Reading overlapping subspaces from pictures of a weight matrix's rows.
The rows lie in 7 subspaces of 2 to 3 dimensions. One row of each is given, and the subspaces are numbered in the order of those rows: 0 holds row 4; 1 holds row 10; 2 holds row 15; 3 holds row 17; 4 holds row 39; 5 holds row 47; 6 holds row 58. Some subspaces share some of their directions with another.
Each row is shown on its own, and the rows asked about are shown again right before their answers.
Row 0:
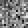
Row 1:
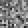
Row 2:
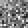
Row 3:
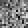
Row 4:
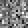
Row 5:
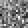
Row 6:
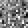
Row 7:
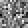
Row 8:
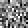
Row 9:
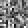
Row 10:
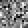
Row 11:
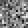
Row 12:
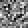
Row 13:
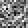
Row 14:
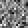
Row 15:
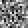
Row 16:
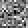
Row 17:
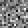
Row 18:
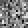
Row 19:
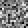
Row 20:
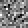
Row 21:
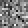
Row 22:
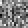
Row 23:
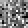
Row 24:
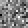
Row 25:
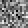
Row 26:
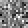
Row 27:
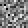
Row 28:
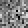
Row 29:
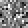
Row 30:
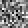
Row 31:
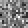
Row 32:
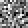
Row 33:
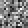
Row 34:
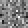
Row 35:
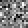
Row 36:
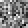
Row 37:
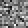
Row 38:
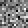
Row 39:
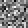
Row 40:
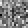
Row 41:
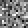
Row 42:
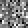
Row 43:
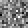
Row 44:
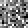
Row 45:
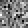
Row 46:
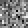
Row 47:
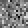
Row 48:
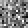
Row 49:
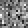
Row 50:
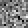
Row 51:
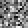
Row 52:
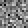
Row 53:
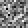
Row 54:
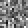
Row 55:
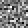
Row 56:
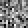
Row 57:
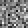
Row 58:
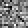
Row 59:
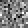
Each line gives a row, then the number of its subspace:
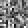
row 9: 5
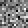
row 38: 3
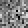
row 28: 6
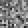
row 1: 5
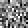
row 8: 5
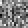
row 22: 2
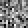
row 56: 5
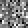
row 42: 0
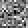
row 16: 4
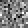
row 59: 4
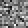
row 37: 6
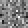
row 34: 0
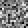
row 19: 6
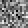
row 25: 2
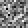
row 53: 4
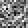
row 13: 4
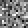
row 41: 6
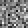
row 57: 4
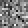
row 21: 6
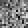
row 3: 6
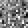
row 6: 6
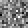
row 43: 4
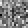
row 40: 2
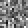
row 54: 5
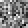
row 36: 3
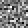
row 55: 6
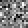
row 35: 1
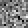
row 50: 4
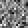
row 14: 0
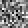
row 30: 2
